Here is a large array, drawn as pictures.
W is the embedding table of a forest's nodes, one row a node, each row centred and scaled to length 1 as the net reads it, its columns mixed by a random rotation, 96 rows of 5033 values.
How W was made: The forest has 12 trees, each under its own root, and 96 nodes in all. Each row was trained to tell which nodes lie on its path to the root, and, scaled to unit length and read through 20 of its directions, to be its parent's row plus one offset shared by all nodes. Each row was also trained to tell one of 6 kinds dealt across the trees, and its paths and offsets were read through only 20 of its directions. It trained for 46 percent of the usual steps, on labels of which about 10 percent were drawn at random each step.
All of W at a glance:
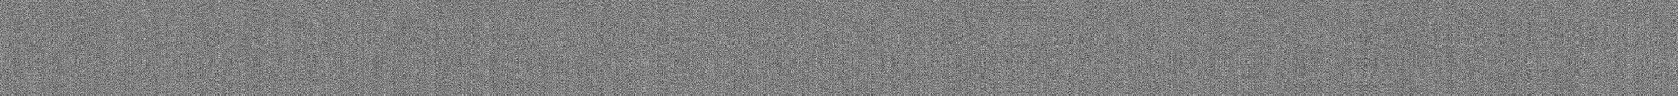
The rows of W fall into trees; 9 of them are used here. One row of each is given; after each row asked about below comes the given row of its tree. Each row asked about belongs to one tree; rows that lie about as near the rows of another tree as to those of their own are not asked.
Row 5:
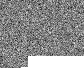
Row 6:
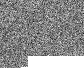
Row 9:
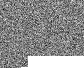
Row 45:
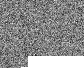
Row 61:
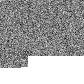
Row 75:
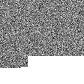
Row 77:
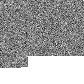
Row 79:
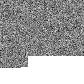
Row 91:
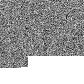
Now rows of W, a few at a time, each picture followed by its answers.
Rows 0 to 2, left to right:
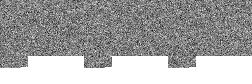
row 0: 77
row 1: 77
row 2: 45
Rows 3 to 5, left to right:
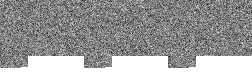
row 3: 61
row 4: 77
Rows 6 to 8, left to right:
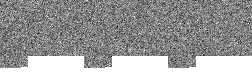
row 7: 61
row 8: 45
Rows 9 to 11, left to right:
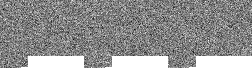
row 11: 6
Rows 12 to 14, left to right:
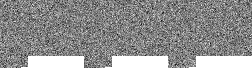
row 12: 79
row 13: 9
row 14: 61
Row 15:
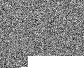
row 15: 9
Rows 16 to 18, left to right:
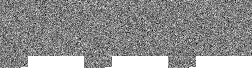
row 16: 6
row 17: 77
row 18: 6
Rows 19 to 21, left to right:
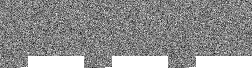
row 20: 9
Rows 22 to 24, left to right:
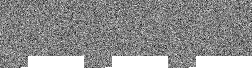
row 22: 5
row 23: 91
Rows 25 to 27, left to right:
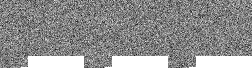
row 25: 45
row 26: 5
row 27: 91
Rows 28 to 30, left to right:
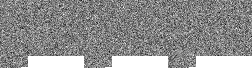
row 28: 75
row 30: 77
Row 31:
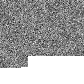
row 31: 5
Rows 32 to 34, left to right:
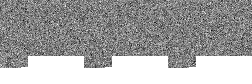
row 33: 75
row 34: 91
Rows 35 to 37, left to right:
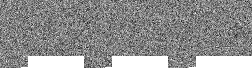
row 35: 91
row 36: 9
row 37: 5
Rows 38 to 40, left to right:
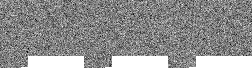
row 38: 77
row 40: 5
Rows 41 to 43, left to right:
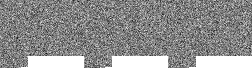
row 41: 91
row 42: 9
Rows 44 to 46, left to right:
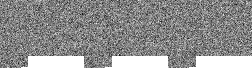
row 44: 75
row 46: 45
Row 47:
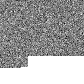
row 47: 61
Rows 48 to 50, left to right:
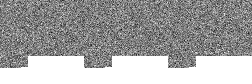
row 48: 75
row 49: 5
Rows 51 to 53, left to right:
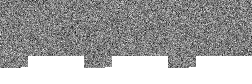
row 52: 6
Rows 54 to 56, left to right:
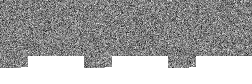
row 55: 77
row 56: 61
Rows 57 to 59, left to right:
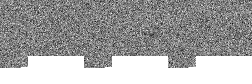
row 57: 77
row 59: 61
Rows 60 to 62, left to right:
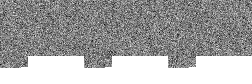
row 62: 61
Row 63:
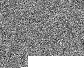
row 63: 79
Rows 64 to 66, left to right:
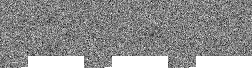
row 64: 77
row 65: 5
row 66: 77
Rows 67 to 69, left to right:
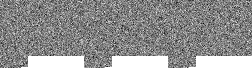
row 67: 75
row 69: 61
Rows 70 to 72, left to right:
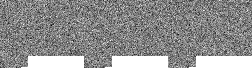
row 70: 5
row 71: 5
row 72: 61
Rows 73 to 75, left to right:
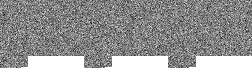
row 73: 77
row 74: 91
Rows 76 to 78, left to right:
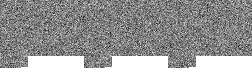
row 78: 91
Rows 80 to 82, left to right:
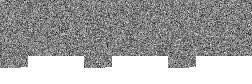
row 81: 91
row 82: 91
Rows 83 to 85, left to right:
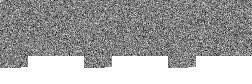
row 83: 61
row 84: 61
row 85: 77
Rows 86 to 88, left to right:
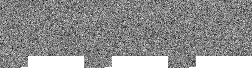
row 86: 5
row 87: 61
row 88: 91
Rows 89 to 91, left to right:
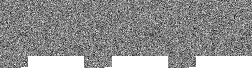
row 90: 5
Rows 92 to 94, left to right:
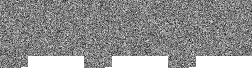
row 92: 6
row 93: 5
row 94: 91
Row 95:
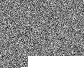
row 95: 91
